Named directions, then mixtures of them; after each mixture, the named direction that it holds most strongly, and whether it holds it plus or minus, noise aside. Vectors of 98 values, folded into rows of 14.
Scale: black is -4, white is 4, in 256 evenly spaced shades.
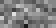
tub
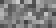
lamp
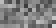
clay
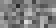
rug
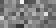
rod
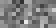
rug, plus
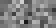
rug, minus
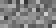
clay, plus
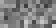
clay, plus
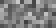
lamp, plus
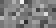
rod, plus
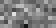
tub, plus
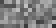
clay, minus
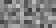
rug, minus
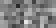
rug, plus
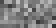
clay, minus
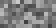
lamp, plus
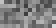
clay, plus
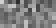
clay, plus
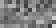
clay, plus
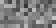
clay, plus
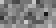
lamp, minus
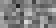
rug, plus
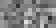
rug, plus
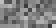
clay, plus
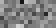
rod, minus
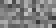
clay, minus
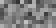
lamp, minus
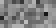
rod, minus
